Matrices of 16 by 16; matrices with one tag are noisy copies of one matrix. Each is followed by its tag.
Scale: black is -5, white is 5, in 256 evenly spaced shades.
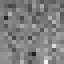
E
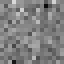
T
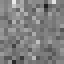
T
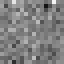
T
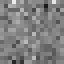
T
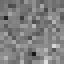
E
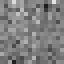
T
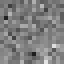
E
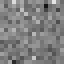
T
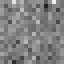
T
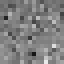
E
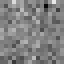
T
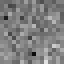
E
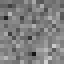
E
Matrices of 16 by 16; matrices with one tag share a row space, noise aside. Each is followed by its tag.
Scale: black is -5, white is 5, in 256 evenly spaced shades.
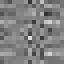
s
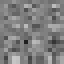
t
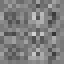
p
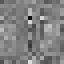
s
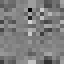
s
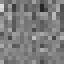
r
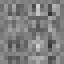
p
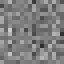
r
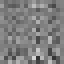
p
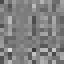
r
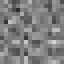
t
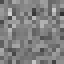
r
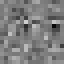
t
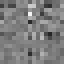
s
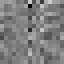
s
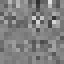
p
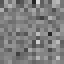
p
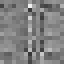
s
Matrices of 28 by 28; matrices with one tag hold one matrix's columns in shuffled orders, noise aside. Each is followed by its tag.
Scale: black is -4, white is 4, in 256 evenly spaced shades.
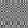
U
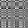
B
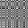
B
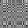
U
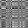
B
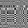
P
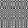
B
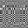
P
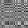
U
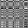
B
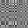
U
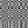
B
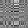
U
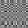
U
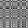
B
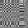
U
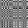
B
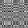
U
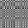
B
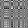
B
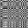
B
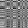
B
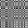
B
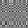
U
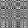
B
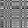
B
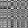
B
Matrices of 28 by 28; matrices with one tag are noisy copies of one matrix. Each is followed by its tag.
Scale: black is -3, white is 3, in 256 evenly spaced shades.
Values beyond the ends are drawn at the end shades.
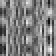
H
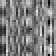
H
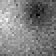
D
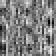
H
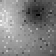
D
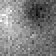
D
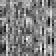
H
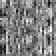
H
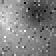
D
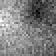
D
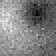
D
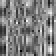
H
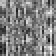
H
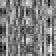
H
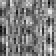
H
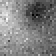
D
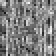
H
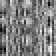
H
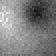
D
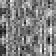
H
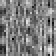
H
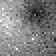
D
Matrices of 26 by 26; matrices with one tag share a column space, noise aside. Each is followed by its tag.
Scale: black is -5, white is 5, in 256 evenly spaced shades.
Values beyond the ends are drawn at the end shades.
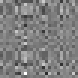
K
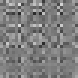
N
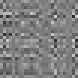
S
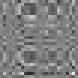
K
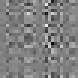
N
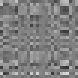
K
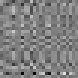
K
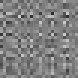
S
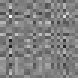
S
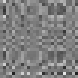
K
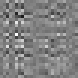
S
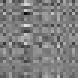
N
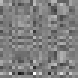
K
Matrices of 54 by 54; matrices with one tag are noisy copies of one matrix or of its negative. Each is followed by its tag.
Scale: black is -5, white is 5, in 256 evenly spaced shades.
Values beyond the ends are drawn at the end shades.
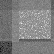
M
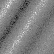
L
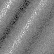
L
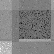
M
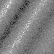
L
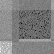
M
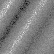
L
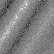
L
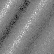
L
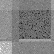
M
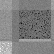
M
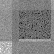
M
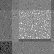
M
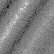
L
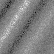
L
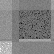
M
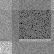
M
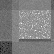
M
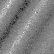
L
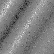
L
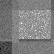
M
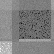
M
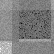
M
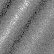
L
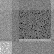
M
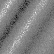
L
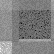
M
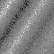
L
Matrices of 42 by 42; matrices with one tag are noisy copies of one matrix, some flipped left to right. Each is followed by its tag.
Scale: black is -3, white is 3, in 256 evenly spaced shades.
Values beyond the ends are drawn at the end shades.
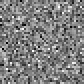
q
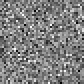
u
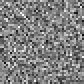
u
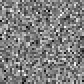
u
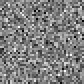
u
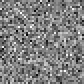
u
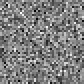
u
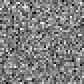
q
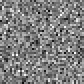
u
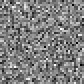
q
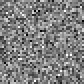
u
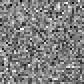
q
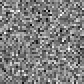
u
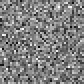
q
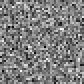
q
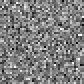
q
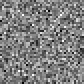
u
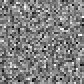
q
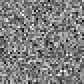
u
